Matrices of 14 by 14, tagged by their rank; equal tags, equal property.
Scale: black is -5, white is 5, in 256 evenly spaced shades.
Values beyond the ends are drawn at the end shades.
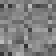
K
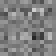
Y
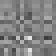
Y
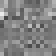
K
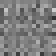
K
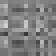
Y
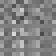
Y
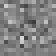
K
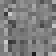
K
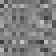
K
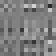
Y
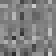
K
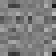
Y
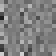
K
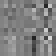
Y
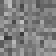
K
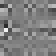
Y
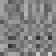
K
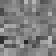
K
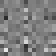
Y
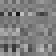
Y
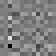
Y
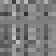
Y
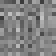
K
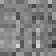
K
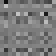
Y
